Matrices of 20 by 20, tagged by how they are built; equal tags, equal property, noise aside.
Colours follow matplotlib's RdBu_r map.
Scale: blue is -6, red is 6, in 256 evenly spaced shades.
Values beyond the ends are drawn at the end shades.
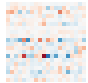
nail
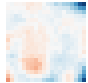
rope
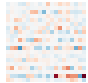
nail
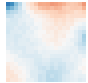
rope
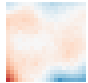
rope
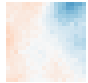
rope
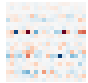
nail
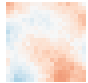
rope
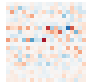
nail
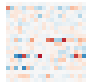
nail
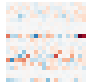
nail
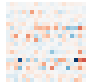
nail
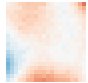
rope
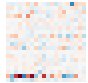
nail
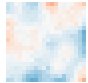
rope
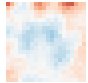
rope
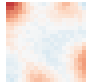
rope
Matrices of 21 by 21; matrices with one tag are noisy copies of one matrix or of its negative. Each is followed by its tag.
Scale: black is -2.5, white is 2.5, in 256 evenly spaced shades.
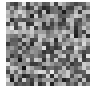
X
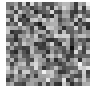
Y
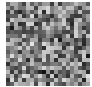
X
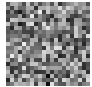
X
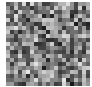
Y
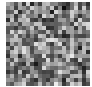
Y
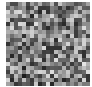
X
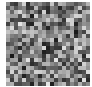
X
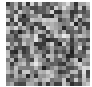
Y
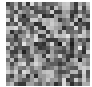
Y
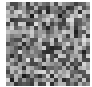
X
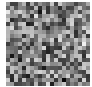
X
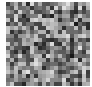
Y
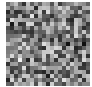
X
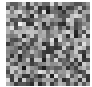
X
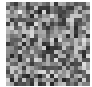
X
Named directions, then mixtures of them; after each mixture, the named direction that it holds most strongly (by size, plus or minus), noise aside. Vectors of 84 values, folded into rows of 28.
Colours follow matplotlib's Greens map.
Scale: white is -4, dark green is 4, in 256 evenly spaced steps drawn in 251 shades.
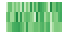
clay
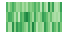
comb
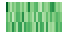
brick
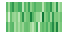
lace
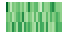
brick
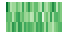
brick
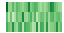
brick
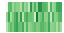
clay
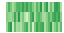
comb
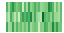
lace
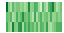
brick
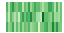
lace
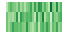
clay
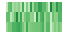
clay
